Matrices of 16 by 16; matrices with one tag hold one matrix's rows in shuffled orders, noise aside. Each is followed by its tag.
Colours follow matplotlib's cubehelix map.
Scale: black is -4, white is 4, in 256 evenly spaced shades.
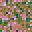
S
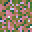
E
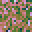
S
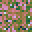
S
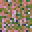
S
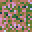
S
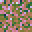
E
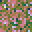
S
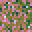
S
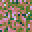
S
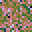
E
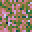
S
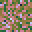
E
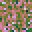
S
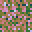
S
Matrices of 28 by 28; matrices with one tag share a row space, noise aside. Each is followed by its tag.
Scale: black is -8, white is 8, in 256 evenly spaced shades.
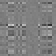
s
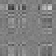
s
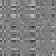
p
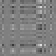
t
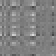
p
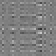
t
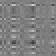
p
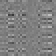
s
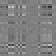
s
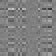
s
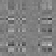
s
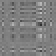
t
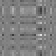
t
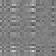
p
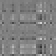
t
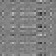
t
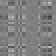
s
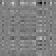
t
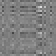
t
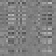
s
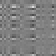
p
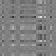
t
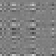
p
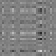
t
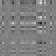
t
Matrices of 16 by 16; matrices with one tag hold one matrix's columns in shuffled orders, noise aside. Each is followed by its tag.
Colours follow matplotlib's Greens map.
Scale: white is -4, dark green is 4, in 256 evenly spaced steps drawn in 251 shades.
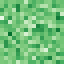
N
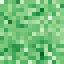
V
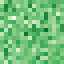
N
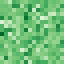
N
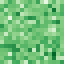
V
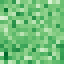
V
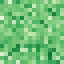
V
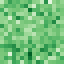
V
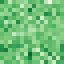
V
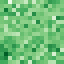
V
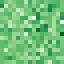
N
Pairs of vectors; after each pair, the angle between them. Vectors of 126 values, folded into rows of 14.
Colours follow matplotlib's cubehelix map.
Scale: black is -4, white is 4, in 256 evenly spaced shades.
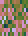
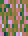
orthogonal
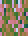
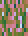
orthogonal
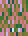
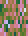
orthogonal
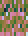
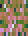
orthogonal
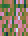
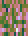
partly aligned
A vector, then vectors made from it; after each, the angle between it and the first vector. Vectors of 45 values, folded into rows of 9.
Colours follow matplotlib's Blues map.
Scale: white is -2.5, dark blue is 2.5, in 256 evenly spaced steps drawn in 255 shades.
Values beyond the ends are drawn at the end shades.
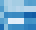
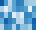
orthogonal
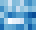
nearly parallel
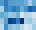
nearly opposite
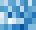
partly aligned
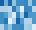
orthogonal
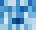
partly opposed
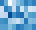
partly aligned
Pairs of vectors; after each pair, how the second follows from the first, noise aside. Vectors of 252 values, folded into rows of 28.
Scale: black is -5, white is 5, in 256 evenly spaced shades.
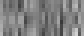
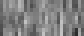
negated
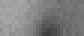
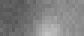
negated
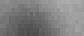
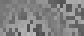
sign-scrambled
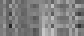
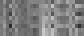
copied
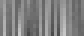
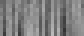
negated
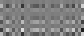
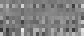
sign-scrambled
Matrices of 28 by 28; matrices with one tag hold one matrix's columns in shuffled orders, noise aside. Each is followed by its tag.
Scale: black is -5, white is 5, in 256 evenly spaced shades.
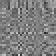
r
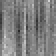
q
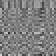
r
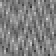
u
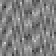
u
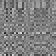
r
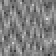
u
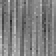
q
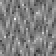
u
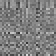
r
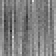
q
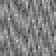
u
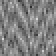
u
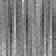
q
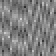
u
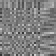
r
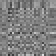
r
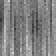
q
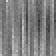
q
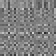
r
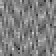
u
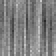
q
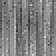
q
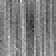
q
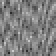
u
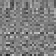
r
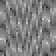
u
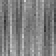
q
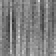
q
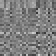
r
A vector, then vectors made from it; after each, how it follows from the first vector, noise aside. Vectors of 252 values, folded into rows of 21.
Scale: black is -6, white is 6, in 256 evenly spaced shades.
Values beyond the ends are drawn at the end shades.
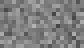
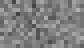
wrapped around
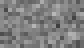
sign-scrambled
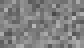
sign-scrambled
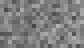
sign-scrambled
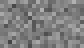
wrapped around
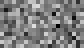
scaled up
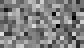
scaled up
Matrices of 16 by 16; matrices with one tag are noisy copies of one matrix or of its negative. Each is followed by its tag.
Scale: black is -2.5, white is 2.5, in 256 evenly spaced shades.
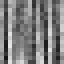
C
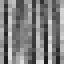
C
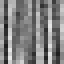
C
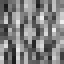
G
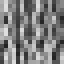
G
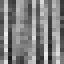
C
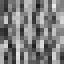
G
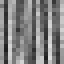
C
